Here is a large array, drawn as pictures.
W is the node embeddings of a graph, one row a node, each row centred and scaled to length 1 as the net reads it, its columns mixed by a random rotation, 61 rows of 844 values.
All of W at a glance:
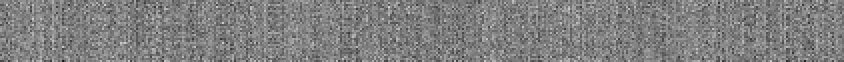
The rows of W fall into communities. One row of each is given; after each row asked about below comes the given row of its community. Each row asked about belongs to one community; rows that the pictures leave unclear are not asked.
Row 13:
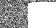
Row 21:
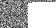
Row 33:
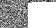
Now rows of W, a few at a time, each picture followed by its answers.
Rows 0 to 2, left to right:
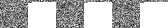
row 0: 33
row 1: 13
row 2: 13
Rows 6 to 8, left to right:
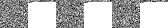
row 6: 13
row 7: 13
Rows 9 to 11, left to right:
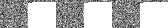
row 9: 21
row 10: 21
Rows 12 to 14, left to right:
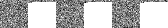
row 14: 21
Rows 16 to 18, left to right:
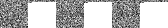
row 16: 21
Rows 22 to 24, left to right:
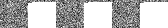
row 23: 21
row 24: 33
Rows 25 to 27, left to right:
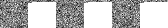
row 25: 33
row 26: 13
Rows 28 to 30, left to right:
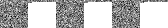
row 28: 33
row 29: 13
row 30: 13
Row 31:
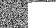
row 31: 21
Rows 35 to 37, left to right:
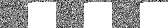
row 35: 13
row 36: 33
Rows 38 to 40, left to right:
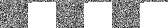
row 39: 21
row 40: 21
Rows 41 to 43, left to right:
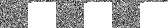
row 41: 33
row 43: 21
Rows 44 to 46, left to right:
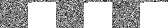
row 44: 33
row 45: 33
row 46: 13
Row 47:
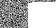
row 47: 21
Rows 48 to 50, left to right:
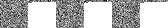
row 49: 33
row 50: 21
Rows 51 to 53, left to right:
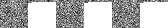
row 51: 33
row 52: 21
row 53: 33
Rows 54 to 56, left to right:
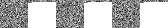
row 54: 33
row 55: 13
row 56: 33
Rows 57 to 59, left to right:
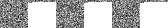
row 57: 21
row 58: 13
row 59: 21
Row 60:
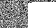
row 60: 33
